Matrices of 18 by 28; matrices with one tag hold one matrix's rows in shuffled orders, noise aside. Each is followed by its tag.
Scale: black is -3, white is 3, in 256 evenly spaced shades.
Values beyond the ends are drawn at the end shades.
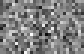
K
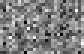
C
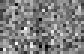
K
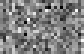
C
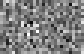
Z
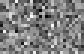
K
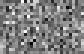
Z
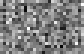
C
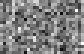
C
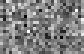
C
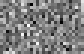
Z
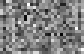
C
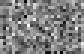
C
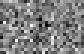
K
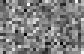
C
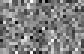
K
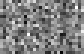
C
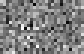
Z
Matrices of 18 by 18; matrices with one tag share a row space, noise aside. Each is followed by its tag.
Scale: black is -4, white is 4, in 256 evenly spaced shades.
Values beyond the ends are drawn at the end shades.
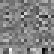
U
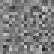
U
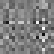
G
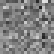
U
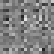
U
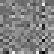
G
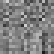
U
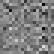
U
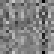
G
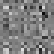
U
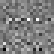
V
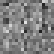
U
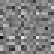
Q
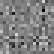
G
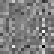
G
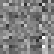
U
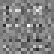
V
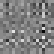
G
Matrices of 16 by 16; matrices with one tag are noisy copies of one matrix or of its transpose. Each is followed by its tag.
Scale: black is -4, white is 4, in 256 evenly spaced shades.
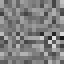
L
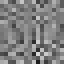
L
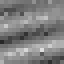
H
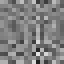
L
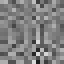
L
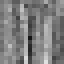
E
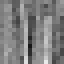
E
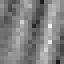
H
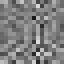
L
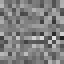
L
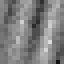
H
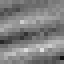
H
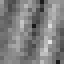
H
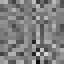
L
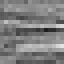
E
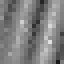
H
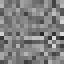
L
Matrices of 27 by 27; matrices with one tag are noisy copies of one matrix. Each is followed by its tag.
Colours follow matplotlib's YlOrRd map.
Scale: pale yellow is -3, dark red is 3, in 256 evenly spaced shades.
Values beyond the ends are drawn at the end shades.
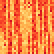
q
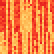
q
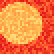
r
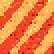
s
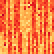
q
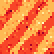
s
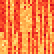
q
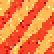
s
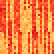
q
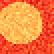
r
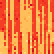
q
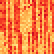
q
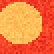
r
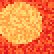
r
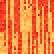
q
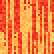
q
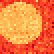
r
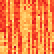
q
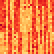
q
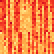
q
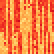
q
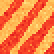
s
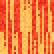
q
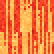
q
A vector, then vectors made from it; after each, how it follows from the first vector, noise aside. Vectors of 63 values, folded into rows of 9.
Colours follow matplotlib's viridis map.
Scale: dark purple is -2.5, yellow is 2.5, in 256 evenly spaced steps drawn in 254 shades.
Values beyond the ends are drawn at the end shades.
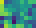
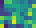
negated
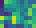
negated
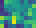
negated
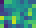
negated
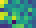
sign-scrambled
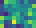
negated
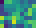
negated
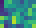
negated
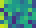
sign-scrambled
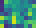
negated
